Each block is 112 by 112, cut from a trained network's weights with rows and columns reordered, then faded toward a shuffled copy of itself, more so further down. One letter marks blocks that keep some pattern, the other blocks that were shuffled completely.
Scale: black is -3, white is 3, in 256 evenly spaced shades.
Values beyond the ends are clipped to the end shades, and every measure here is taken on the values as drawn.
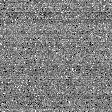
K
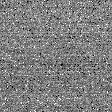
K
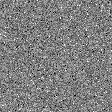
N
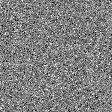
N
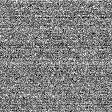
K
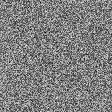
K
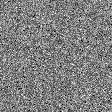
N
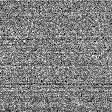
K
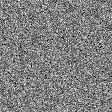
N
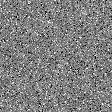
N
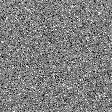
N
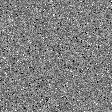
N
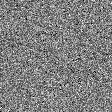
N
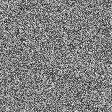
N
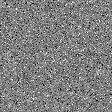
N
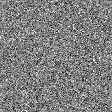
K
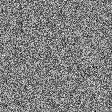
N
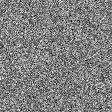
N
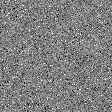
N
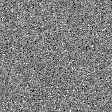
N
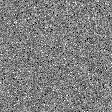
N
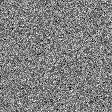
N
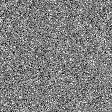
N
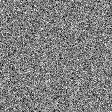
N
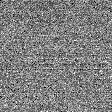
K
